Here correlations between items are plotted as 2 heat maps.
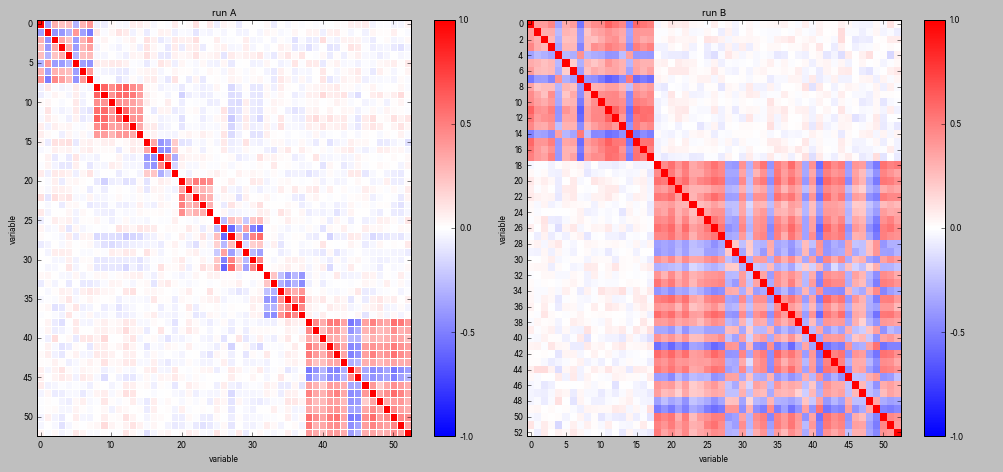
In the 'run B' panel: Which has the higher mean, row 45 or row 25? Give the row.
25
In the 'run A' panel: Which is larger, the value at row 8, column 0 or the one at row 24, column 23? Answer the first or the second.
the second
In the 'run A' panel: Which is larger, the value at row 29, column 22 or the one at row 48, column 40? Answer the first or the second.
the second
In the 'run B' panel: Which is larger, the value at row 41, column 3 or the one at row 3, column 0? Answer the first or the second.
the second
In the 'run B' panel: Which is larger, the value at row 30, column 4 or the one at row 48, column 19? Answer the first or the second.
the first
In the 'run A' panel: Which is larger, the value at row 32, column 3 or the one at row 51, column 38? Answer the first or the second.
the second
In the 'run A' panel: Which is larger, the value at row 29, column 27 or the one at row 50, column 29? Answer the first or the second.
the second
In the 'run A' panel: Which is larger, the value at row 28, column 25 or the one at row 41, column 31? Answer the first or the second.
the first
